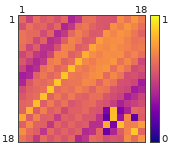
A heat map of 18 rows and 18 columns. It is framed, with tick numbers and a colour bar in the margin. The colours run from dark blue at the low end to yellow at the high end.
The halves do not mirror each other. In the bottom right lies a patch that is rougher than the rest. The bottom right is the roughest part. Streaks slant up to the right. The top right is the smoothest part.
